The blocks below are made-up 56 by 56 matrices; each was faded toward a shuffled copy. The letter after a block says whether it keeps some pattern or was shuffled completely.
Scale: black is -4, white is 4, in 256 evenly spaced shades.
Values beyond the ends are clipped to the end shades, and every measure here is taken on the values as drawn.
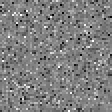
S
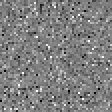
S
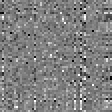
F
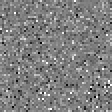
S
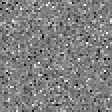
S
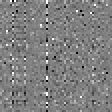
F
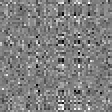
F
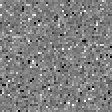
S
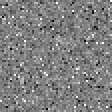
S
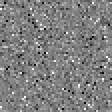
S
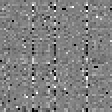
F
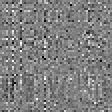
F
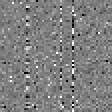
F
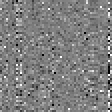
F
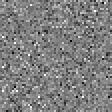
S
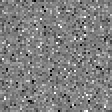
S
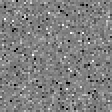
S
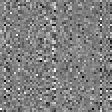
F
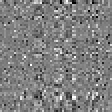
F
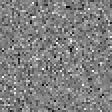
S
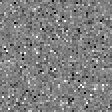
S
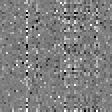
F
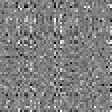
F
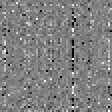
F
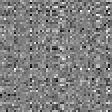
F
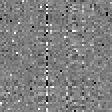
F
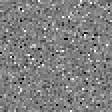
S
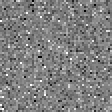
S
